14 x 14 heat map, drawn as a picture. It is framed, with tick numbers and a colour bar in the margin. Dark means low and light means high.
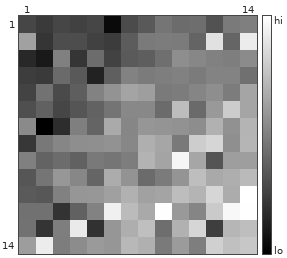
Mirror symmetry: none. Slope: up to the bottom right. Ninth with the highest average: bottom right. Histogram: bell-shaped. Stripes: none.
